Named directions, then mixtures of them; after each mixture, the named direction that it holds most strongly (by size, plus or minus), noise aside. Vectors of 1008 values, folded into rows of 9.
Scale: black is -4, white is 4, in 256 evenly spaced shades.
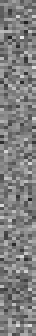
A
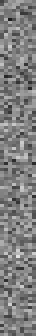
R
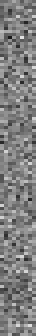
A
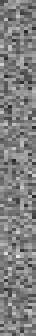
R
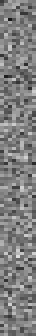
R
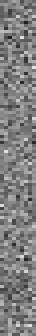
A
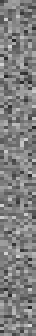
R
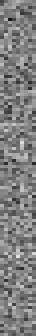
R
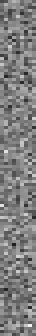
A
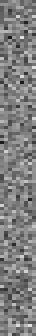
A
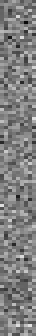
A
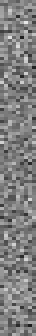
A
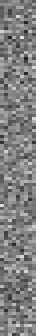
A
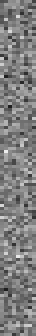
A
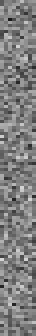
R
